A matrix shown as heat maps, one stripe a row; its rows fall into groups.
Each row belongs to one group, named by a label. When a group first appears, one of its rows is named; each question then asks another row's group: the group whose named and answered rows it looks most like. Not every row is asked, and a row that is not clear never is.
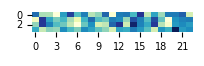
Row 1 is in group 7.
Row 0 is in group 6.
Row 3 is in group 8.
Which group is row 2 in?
7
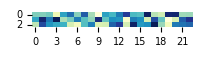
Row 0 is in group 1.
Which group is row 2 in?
7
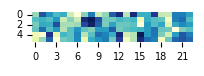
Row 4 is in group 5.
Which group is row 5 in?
5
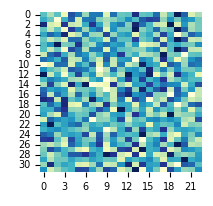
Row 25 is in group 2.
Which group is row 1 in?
8
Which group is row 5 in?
1
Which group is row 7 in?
1
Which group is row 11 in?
6
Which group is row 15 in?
7
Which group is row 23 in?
7
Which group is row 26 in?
1
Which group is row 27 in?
7
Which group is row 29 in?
8
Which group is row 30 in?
7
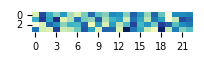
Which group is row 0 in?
7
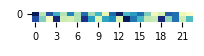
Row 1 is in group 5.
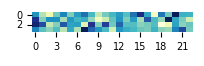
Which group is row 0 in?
8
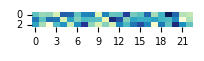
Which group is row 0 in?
1
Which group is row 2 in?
8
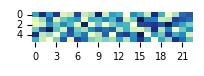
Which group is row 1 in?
5
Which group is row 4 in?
6
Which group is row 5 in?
8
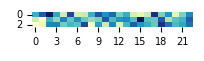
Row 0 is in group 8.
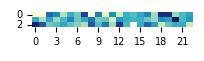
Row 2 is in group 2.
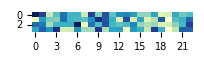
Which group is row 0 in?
2
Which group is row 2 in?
2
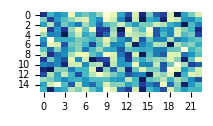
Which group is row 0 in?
7
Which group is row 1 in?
7
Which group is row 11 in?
2
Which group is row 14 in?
8
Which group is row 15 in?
7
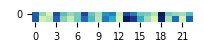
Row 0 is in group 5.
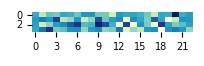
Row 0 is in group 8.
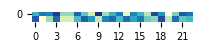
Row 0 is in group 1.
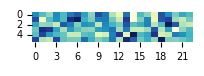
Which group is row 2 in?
1
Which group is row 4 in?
7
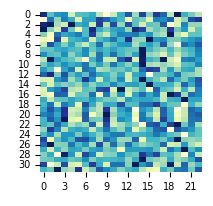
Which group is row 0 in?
7
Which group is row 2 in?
2
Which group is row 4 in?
5
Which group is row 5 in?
5
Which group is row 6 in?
7
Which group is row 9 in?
7
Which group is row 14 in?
5
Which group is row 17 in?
8
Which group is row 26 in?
2
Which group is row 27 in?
8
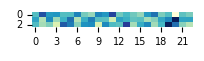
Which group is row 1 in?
8
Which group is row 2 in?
1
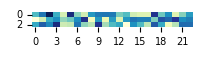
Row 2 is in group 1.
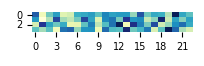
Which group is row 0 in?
5
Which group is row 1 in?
5
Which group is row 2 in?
7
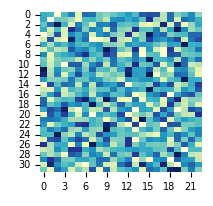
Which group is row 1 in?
5
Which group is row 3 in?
1
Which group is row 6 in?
8
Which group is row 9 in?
5
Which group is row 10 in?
1
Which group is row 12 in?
6
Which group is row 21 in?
7
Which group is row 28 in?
1
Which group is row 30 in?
7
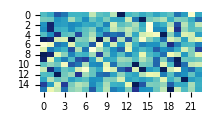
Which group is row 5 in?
2
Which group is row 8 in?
2
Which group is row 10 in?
1
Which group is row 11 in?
7
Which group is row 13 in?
8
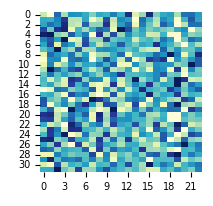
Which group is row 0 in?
5
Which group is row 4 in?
2
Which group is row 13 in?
1
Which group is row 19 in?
6
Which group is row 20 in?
2
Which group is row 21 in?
2
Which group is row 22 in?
1
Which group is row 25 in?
2
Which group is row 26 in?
8
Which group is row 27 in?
2
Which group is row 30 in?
5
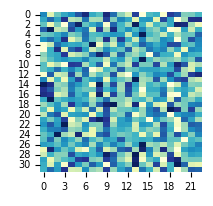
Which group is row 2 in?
1
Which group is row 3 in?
2
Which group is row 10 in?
1
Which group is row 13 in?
1
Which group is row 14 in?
2
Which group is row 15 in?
2
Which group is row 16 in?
2
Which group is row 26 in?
2
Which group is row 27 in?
7
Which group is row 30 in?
1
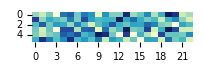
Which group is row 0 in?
1
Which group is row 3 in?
1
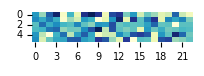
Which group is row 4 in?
8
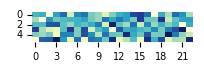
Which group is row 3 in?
6
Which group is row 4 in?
1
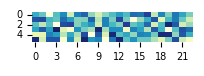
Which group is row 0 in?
8
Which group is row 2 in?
1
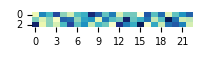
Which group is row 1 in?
1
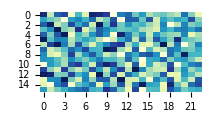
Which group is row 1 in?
6
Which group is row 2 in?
2
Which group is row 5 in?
7
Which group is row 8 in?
8
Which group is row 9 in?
2
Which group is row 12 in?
2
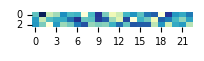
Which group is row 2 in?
8
